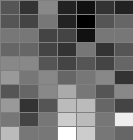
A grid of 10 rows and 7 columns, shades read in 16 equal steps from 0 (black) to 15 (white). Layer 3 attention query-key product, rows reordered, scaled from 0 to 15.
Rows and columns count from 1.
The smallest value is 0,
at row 2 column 5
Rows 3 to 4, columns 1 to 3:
7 7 4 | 6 6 4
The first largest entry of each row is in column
3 3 1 5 1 1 4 4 7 4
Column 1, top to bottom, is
5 5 7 6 8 9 5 9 7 11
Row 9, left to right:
7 4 7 12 11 7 14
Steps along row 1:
down up down down up down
